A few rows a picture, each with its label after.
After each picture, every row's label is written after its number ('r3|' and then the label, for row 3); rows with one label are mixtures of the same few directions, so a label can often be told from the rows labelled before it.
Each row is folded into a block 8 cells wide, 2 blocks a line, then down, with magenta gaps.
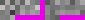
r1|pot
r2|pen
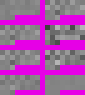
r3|pen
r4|pot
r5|pot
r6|pen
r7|pot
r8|pot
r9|pot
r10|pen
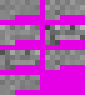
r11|pot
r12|pot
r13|pen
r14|pen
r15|pen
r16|pot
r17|pot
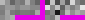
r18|pen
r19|pot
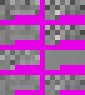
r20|pen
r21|pot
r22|pen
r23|pot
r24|pot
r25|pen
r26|pen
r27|pot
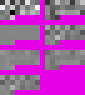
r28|pot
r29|pen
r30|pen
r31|pot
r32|pen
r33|pen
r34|pot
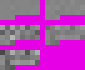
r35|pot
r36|pot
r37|pot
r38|pen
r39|pen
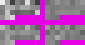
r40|pen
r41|pen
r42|pen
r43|pot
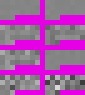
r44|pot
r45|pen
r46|pen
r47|pen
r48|pen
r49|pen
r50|pot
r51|pot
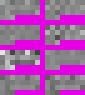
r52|pen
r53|pot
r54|pot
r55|pot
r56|pen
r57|pen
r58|pen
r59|pen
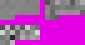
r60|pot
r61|pen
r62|pot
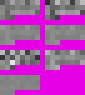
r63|pen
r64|pen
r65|pen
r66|pen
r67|pot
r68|pen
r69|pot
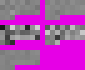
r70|pot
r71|pot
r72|pen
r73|pot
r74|pen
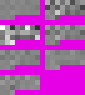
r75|pot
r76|pot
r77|pen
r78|pot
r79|pot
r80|pen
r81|pot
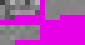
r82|pen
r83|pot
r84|pot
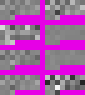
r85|pot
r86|pot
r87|pen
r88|pot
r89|pot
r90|pen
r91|pot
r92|pot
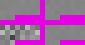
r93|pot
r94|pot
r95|pot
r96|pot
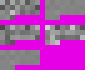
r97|pot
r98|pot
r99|pen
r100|pen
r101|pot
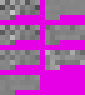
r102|pot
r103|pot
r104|pot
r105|pen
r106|pot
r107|pen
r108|pen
